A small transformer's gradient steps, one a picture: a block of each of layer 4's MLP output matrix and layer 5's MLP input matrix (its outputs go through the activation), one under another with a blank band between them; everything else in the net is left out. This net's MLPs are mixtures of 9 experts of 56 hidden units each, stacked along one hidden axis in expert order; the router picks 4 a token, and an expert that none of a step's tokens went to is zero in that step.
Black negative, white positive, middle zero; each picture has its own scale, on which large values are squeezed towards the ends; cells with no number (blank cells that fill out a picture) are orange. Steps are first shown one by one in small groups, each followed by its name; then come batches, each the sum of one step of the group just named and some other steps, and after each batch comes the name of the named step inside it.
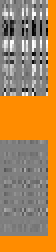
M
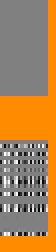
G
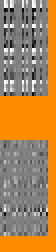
G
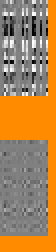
M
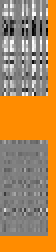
M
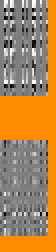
G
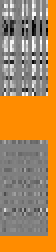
M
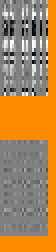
M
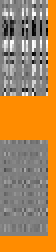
M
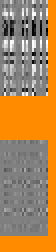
M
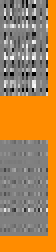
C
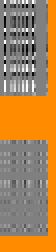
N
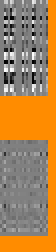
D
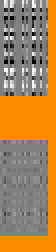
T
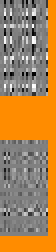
C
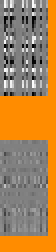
T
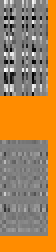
D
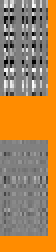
T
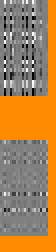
N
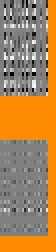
C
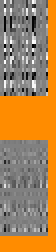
C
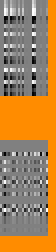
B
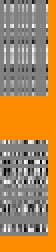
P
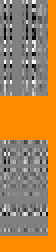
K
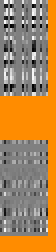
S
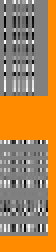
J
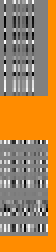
J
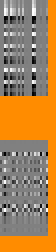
B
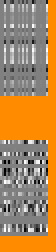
P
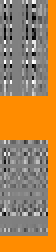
K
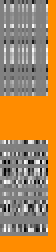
P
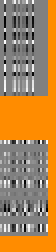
J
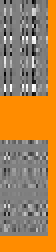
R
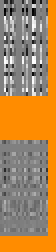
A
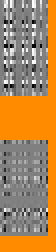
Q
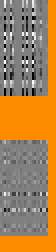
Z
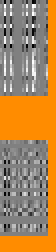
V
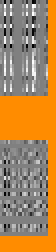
V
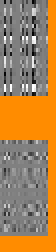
R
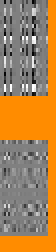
R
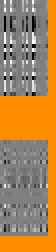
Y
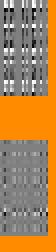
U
